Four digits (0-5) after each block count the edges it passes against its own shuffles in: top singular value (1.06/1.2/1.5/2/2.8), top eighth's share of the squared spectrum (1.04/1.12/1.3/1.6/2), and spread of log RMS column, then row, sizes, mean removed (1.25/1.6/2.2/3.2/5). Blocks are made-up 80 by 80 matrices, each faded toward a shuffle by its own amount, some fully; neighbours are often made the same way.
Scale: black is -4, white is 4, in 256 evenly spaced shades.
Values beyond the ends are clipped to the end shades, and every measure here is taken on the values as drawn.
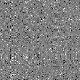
4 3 2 1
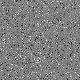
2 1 0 0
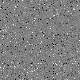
3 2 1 1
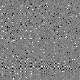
4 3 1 2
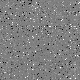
3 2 0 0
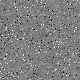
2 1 0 0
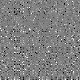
4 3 2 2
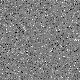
0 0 0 0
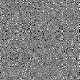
4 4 2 2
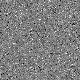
2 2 0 0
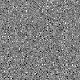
3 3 2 2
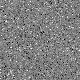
0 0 0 0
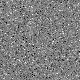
0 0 0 0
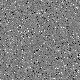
0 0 0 0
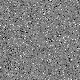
2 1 0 0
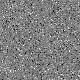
2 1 0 0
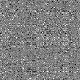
4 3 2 2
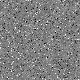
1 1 0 0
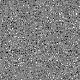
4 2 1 1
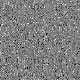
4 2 1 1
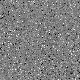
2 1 0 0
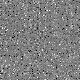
3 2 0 1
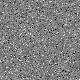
0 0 0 0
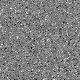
0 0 0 0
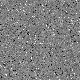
0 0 0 0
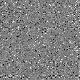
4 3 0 1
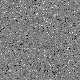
2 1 0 0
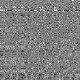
4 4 1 2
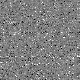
3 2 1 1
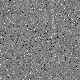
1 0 0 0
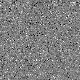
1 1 0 2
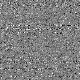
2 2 0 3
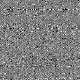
2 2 0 3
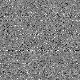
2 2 0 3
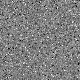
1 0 0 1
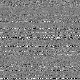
3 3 0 4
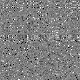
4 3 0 2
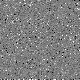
3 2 0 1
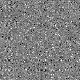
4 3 1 1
